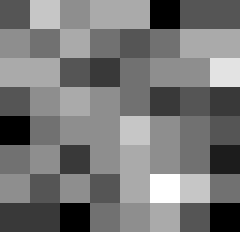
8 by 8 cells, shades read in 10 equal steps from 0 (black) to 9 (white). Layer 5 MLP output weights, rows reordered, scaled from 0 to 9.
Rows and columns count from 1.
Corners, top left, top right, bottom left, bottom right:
3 3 2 0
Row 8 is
2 2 0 4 5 6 3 0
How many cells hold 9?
1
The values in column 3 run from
0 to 6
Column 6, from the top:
0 4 5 2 5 5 9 6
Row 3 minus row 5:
6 2 -2 -3 -3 0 1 5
